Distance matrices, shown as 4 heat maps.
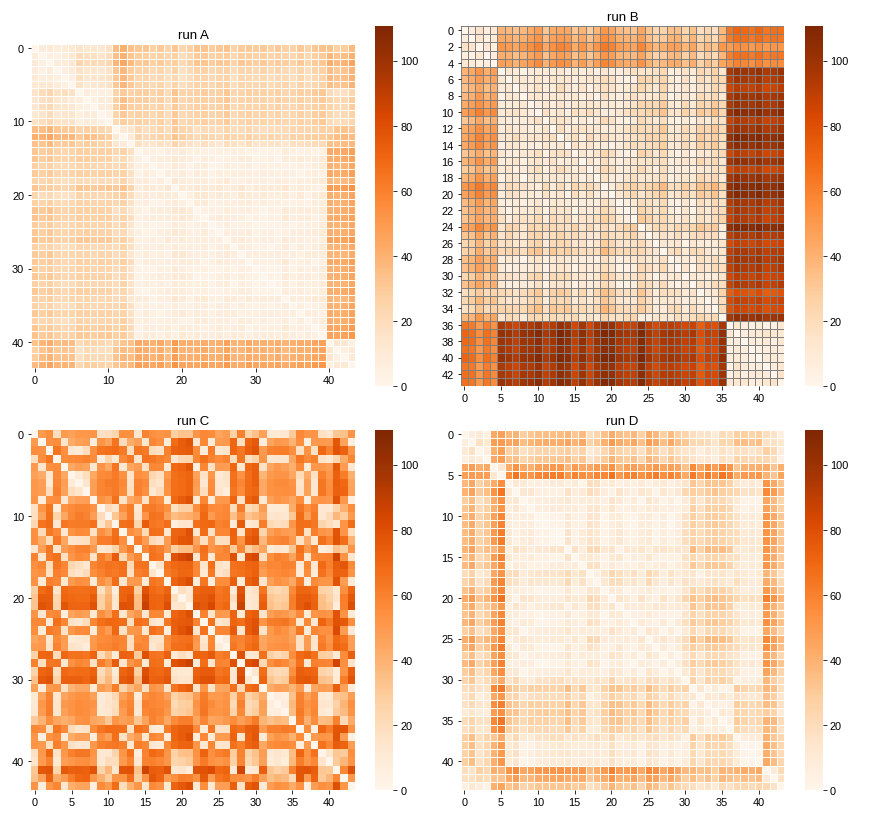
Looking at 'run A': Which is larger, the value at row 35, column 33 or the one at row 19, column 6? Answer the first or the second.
the second
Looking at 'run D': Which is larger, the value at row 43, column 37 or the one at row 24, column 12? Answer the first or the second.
the first
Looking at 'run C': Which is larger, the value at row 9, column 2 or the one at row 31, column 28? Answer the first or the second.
the first
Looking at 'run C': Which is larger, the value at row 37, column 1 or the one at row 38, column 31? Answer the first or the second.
the second
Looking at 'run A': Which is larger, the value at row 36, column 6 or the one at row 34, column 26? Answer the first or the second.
the first
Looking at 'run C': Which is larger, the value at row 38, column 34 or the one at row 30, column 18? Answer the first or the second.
the second
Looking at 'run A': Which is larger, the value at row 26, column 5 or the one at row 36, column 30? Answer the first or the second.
the first
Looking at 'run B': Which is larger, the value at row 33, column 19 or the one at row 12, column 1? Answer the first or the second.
the second
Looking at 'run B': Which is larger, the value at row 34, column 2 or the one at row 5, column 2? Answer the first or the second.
the second
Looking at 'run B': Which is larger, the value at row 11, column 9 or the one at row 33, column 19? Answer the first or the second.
the second
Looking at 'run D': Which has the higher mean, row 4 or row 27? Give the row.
4
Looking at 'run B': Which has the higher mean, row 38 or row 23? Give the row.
38
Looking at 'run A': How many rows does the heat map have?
44
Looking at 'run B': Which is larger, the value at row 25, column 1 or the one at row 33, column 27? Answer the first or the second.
the first
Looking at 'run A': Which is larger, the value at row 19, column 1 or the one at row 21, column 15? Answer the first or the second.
the first
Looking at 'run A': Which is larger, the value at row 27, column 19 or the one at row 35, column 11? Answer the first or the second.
the second
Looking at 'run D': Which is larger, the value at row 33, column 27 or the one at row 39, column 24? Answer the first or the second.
the first
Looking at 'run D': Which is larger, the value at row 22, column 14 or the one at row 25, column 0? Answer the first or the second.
the second
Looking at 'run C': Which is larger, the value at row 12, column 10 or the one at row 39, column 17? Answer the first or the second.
the second
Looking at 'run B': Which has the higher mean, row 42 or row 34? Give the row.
42
